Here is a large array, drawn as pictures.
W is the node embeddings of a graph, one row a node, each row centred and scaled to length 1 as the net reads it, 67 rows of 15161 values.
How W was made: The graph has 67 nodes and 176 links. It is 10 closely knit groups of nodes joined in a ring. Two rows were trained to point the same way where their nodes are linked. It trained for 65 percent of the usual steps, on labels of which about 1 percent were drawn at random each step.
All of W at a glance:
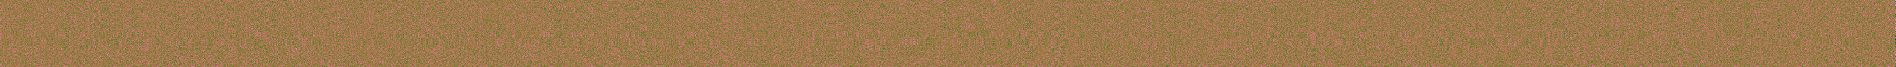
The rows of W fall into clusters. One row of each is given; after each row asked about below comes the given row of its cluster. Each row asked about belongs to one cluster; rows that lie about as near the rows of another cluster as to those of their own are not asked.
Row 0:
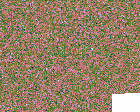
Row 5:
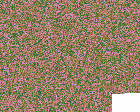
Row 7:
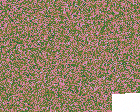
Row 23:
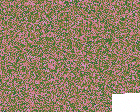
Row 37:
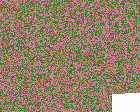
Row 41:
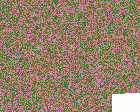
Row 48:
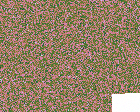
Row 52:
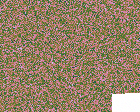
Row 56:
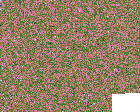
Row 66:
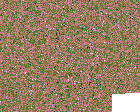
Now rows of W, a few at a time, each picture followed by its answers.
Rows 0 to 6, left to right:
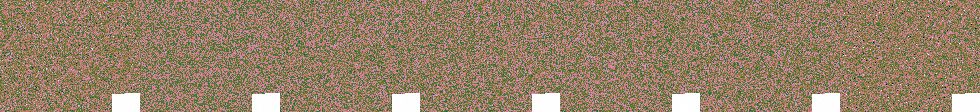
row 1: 56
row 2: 37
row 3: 7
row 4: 23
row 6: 48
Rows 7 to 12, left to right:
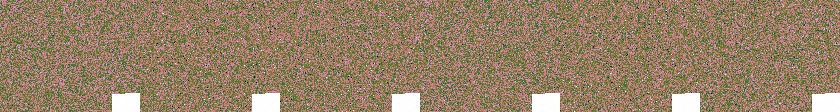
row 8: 66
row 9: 66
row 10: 37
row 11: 41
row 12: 37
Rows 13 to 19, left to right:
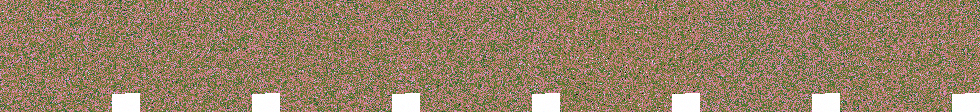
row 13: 52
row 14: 56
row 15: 23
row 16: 56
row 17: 66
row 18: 48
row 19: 37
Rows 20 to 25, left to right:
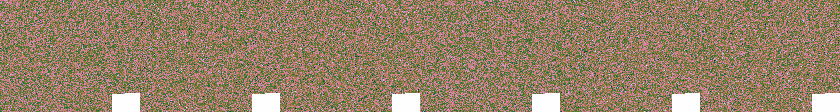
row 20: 37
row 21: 56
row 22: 52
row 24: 0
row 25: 37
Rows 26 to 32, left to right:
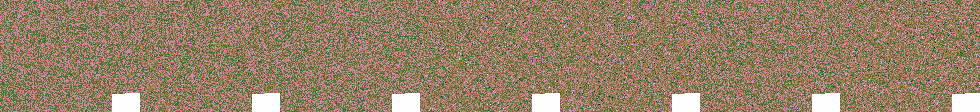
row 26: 66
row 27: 37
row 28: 0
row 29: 48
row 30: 5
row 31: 56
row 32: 52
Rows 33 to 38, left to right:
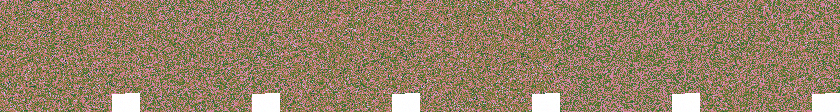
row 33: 7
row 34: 52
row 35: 52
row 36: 52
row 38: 7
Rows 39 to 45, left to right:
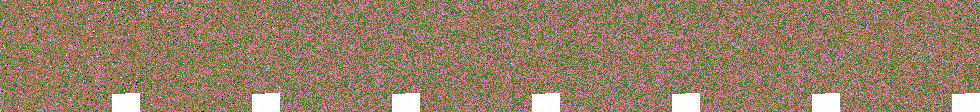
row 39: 41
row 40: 56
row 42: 66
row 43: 41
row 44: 41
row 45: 48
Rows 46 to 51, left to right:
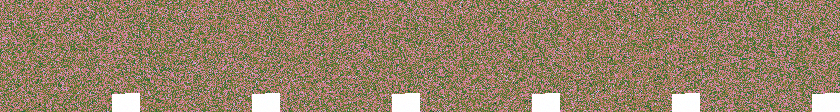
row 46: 56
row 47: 0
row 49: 48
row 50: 56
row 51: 23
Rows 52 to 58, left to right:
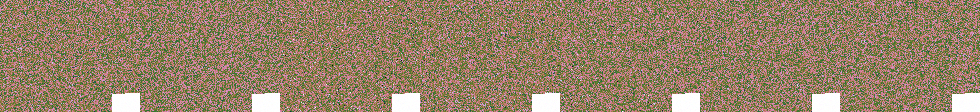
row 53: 0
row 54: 48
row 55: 23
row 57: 37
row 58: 23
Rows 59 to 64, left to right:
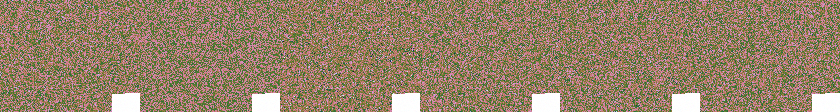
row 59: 66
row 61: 5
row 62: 5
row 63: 41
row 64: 7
